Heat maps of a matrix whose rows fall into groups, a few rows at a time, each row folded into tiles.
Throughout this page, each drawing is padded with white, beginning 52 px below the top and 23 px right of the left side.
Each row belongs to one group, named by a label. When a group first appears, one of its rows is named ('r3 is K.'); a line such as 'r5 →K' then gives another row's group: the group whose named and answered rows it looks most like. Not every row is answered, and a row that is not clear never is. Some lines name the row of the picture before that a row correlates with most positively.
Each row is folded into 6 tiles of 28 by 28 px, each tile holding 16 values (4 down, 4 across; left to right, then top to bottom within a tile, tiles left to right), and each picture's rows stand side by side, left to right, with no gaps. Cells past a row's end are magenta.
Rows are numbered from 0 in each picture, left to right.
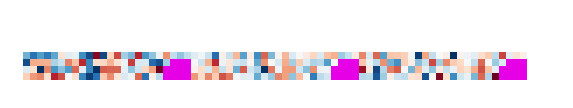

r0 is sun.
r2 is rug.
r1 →sun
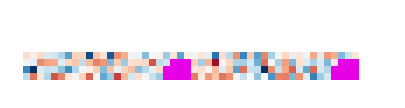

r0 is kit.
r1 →sun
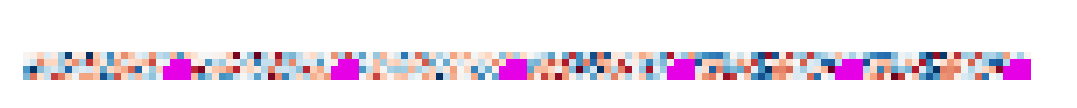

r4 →sun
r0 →kit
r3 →sun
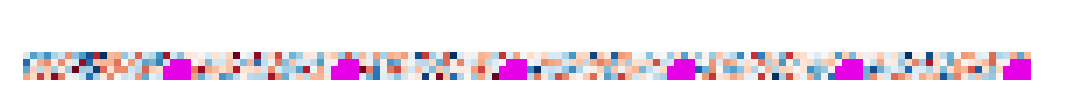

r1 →rug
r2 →rug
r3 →kit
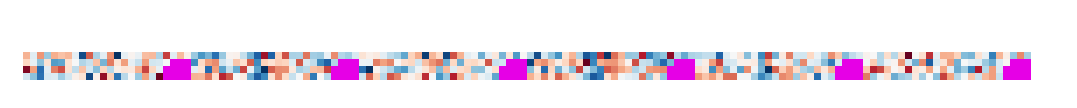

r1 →sun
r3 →sun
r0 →rug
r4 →sun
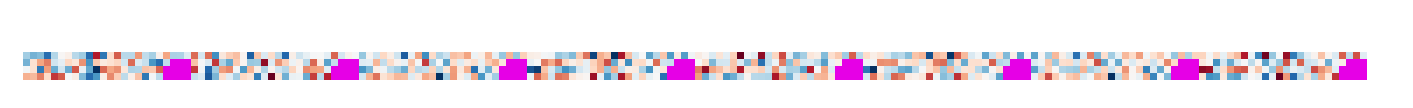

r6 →kit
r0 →sun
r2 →kit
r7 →rug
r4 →rug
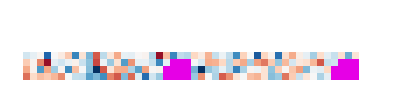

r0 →sun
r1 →kit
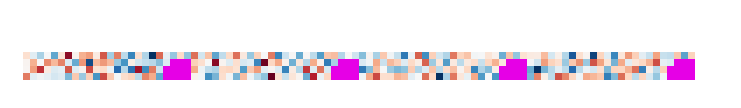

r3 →kit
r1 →rug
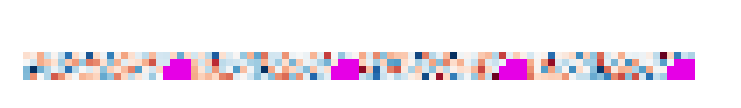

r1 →sun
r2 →rug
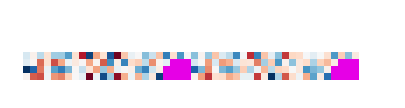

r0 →kit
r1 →kit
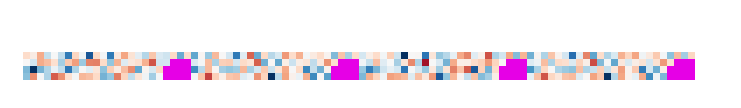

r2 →kit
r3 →kit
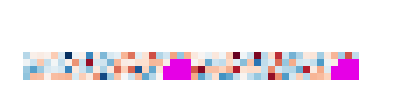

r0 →kit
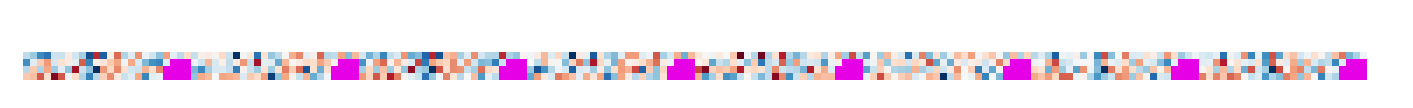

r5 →kit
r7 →sun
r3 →kit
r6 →sun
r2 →sun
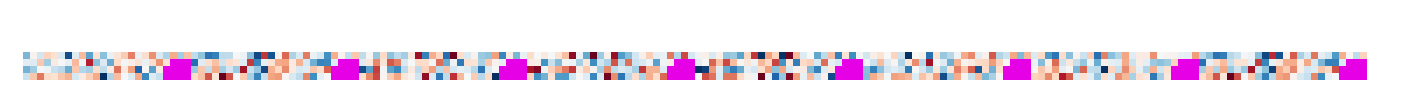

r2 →kit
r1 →sun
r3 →rug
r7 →sun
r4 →kit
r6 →sun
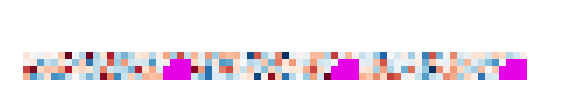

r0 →rug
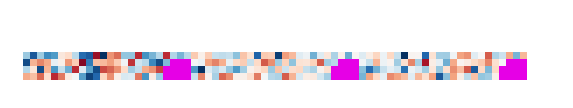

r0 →sun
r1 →kit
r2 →kit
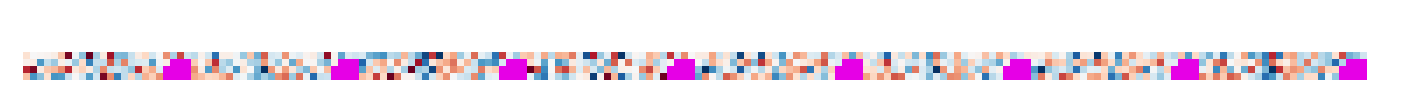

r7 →sun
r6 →kit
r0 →rug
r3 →rug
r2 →sun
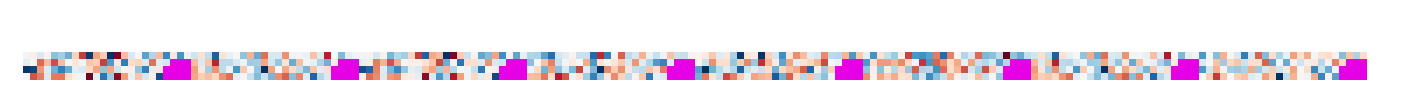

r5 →sun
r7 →kit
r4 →kit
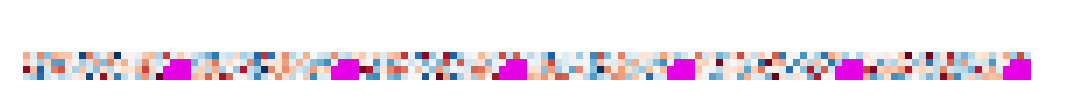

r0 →rug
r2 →rug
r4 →rug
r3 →sun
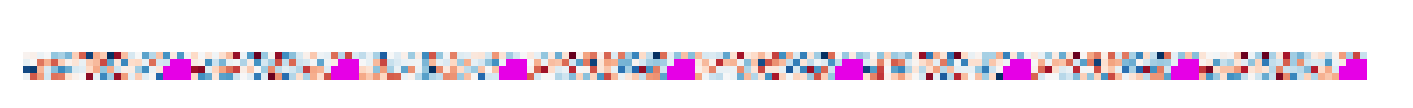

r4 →rug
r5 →kit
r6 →rug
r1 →rug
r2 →sun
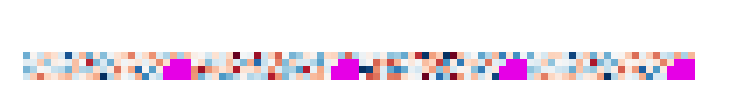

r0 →kit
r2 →kit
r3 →kit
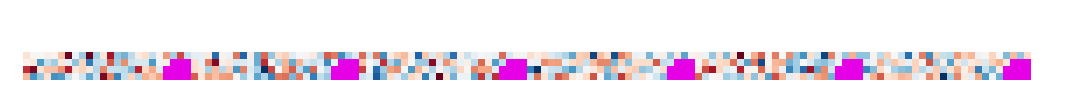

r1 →sun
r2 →rug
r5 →kit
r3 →kit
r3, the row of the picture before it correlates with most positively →2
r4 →rug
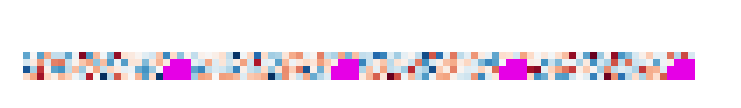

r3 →rug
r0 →kit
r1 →kit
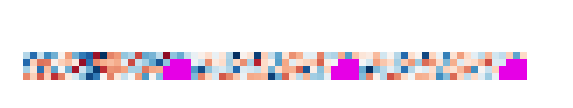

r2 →kit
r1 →kit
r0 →sun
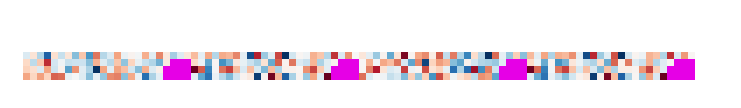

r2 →rug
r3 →rug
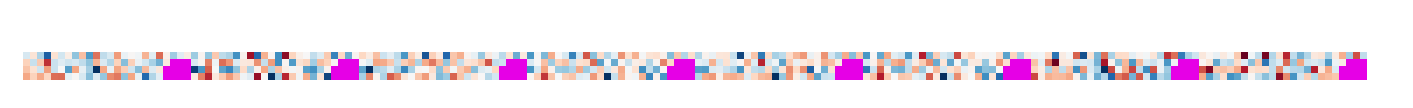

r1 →kit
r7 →rug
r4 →kit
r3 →kit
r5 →kit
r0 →sun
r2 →kit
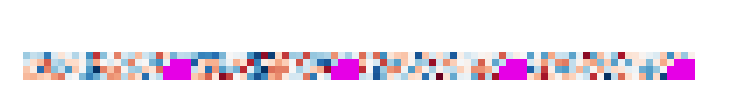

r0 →sun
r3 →kit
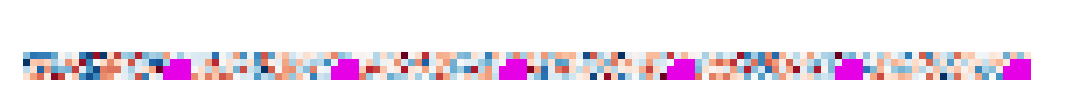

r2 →rug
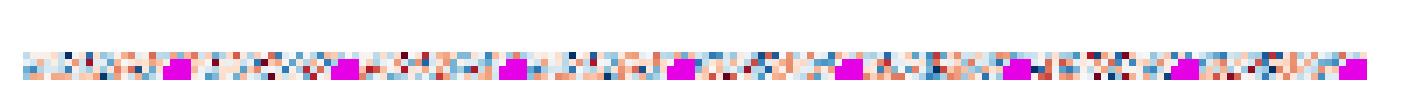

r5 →sun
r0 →kit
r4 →sun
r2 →rug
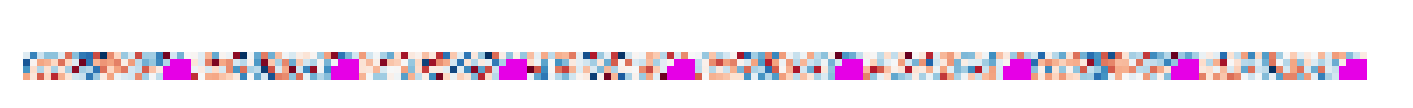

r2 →rug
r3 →rug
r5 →rug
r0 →sun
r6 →sun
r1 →sun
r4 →sun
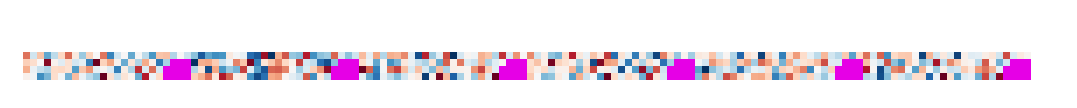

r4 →kit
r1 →sun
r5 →rug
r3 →rug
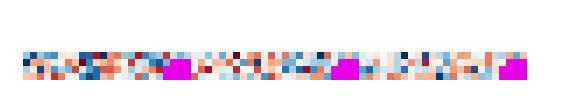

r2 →kit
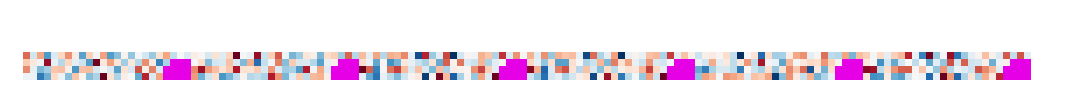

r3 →rug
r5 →rug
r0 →rug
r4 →kit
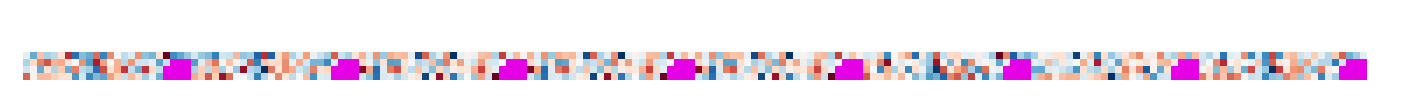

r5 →sun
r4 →rug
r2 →rug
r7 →sun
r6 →kit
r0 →sun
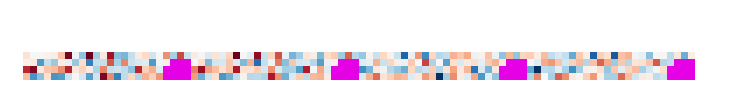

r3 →kit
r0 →rug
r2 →kit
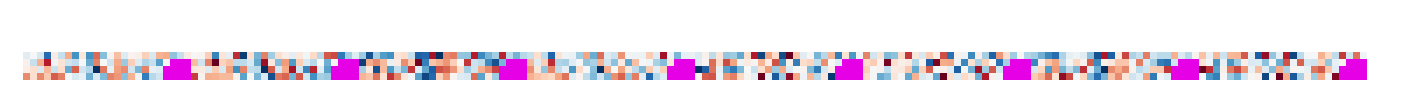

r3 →sun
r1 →sun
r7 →rug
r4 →kit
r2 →sun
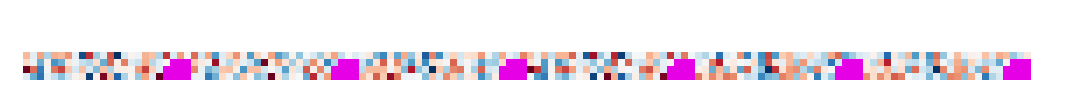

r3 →rug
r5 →sun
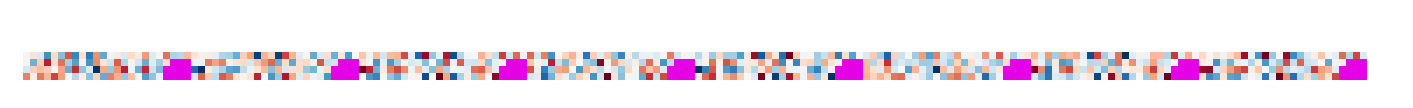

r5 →sun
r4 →kit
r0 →sun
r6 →rug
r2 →rug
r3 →rug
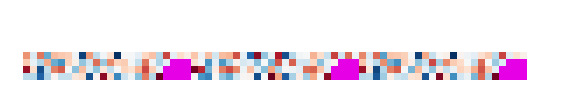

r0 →rug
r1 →rug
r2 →rug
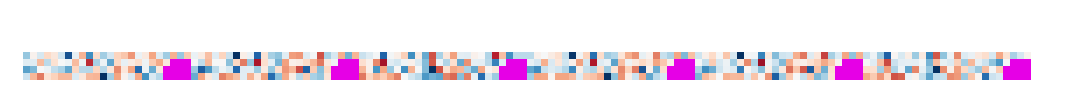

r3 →kit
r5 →sun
